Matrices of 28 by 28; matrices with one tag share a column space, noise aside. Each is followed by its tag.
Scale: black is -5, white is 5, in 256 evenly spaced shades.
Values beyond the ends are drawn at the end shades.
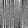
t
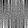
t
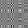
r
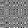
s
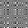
s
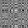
r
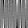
t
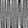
t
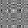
r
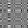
r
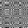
s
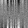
t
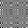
s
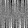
t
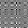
s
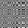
s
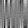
t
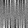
t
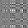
r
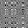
s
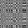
r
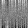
t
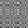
s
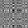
r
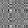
r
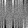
t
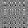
s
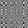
s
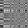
r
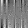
t
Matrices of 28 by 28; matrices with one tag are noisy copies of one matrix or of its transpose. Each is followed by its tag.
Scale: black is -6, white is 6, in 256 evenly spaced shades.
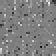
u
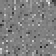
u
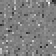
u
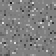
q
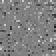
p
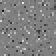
q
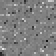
u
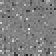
p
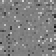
p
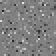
q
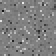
q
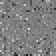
p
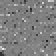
u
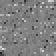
u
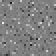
q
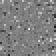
p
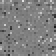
p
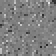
u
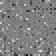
p
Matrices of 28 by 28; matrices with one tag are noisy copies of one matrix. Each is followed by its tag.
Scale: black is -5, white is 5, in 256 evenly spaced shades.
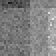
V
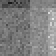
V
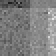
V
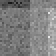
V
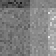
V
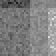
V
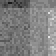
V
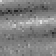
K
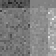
V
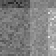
V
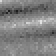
K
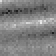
K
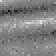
K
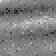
K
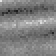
K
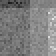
V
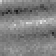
K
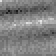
K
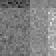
V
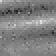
K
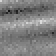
K
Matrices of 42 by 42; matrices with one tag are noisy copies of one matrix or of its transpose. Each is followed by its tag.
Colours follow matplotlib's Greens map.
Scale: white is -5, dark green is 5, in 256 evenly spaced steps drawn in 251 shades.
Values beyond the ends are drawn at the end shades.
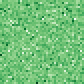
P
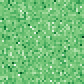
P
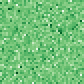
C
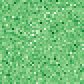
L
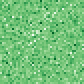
L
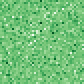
L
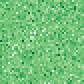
L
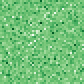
L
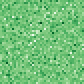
L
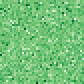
P
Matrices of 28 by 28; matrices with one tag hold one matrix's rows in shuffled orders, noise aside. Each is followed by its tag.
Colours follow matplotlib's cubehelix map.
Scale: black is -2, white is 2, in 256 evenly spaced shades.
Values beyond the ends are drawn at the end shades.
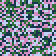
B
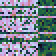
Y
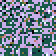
B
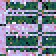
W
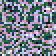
B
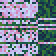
Y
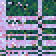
W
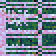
W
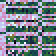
W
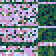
Y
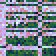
W
